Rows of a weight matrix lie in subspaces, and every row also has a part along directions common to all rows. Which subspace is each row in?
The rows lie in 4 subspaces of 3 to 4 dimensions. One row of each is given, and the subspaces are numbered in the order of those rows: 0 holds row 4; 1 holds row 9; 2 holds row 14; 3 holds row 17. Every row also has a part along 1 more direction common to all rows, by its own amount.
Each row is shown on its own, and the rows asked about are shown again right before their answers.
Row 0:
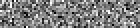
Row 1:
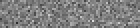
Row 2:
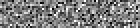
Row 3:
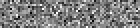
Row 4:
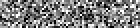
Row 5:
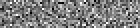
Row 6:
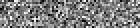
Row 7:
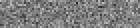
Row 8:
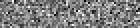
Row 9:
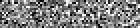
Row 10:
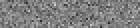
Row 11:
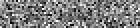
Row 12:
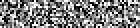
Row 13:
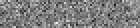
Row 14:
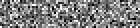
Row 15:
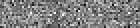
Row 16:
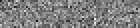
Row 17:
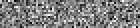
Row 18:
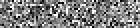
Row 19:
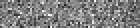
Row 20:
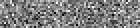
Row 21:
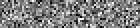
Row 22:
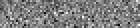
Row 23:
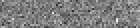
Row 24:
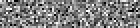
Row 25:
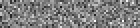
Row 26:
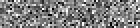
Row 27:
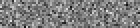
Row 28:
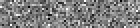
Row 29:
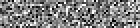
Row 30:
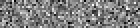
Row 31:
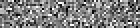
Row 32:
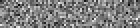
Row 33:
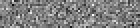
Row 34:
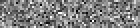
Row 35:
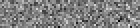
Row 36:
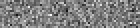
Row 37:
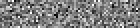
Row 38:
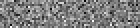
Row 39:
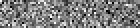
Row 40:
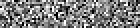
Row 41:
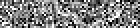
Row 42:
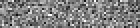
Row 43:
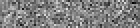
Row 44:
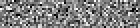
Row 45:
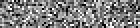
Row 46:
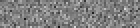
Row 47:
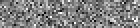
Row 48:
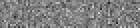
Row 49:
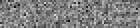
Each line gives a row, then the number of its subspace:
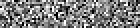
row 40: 0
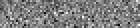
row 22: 0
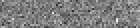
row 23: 2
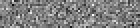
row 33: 0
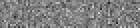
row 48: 2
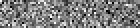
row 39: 1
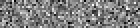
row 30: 1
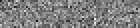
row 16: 3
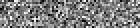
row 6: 0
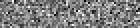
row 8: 1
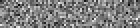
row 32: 3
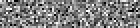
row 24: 3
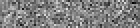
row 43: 2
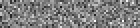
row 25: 2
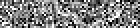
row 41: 2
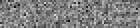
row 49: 3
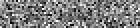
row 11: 0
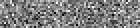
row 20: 0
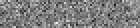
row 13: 3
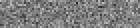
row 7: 3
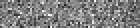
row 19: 2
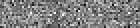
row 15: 0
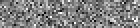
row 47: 2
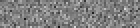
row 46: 0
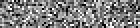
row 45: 0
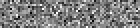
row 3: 2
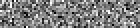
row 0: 1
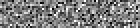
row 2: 1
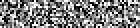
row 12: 2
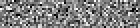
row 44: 3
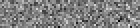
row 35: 2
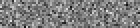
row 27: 1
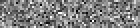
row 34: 2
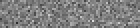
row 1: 1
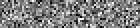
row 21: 1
